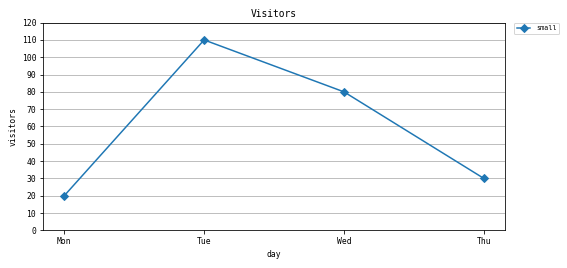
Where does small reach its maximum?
Tue
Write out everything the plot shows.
Title: Visitors
x-axis: day, ticks Mon Tue Wed Thu
y-axis: visitors, ticks 0 10 20 30 40 50 60 70 80 90 100 110 120
Legend: small
Values:
small: 20 110 80 30
